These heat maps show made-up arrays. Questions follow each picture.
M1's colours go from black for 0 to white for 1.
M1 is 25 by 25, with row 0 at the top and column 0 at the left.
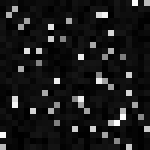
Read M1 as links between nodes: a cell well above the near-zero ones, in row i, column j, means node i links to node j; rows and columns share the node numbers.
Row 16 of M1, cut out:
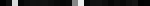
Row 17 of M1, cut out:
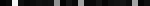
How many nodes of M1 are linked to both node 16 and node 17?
2
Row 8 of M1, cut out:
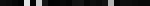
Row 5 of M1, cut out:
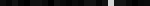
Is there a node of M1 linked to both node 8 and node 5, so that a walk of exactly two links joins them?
yes
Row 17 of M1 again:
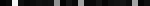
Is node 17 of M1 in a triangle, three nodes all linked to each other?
yes
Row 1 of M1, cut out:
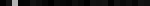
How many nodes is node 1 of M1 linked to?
1
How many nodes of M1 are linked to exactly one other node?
7
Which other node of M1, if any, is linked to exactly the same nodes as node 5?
node 14
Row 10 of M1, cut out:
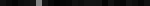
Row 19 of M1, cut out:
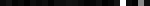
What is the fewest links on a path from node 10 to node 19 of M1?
5
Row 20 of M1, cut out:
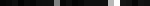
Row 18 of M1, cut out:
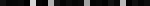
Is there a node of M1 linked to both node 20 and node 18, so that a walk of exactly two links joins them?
no
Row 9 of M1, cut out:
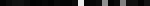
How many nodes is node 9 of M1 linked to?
3
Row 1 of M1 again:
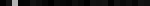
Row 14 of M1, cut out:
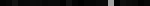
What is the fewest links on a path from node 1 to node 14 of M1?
6
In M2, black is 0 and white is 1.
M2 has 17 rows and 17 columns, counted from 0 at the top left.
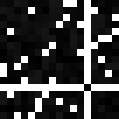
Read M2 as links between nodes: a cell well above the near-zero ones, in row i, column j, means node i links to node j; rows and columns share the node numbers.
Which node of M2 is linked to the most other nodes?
node 12
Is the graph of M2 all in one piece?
yes
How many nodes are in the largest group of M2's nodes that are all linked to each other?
3
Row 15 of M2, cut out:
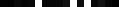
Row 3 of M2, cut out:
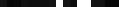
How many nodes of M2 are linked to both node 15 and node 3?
1
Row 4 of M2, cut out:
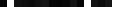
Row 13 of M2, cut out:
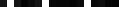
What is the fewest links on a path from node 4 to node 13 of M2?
2
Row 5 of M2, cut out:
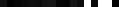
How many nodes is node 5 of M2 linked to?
3
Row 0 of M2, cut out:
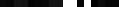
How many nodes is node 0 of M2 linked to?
3
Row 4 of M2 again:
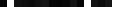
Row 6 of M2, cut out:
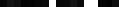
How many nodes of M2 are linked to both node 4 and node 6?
1
